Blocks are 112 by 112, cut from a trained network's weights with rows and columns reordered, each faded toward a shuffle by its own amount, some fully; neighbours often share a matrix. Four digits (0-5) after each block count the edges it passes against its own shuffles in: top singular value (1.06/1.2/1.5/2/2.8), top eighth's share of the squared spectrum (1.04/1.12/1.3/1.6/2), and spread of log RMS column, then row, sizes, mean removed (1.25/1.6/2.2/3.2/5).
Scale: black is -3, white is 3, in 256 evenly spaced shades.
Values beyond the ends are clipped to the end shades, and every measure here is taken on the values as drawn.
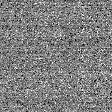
2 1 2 0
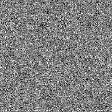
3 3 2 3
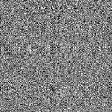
4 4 1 3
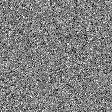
1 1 0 0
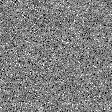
0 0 0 0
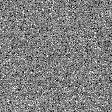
1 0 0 0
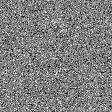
0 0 0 0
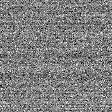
3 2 1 0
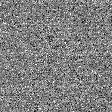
1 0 0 0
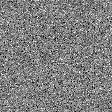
0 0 0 0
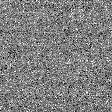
1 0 0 0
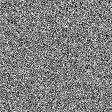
1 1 0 0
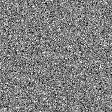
1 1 1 0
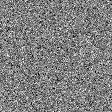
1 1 0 0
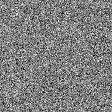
2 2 0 0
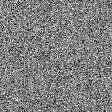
0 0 0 0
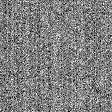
3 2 0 1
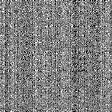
4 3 1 3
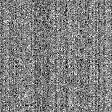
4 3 0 2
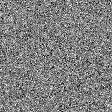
1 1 0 0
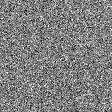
1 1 0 0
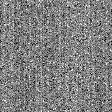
3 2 0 2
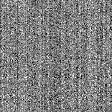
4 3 0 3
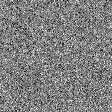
0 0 0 0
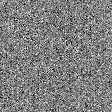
1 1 0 0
